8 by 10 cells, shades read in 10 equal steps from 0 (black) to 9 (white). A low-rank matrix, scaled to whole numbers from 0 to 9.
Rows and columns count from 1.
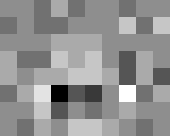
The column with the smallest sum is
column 4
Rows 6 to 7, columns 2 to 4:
6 8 0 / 5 7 3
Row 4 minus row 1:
1 -1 0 1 2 2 0 -1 1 0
